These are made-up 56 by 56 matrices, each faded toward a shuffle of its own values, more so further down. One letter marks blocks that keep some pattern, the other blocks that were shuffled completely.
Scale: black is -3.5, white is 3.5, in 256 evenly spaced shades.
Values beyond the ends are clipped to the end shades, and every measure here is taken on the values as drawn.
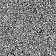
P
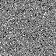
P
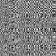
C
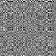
C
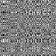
C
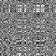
C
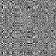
C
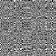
C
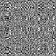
C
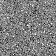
P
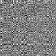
C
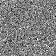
P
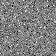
P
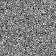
P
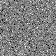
P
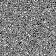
P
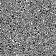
P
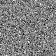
P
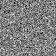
P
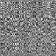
C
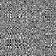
C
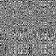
C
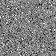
P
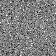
P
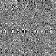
C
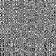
C
